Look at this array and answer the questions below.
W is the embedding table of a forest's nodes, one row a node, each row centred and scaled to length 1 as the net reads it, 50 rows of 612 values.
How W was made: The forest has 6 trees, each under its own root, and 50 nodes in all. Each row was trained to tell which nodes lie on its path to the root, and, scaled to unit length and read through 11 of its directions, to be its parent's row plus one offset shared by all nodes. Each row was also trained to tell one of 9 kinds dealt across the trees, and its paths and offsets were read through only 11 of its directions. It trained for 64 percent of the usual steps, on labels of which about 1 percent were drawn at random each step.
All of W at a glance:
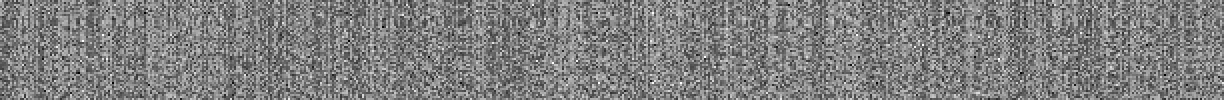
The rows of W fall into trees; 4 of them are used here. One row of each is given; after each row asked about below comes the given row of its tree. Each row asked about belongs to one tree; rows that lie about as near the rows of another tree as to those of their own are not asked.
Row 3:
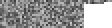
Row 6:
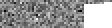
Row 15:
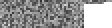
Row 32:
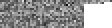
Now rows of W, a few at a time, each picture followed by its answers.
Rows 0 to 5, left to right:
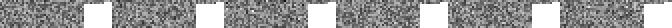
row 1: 15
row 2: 15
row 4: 32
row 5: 15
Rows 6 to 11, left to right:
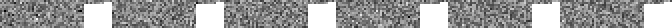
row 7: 6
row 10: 15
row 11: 15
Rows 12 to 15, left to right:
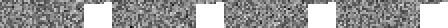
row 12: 15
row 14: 32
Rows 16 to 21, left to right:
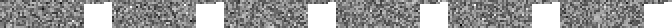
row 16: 32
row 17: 32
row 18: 15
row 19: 3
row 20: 32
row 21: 3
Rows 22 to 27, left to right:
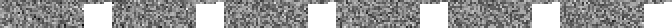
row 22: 32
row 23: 15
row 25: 32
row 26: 15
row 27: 3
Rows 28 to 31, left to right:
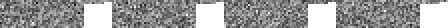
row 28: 6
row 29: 6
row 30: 32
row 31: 3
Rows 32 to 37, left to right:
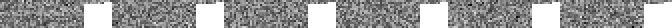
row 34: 32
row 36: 32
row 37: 6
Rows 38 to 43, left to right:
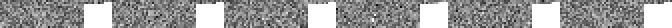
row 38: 15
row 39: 32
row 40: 15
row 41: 6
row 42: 3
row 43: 15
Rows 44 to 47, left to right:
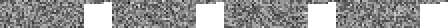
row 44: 15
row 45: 32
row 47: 32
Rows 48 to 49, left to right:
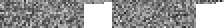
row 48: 6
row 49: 15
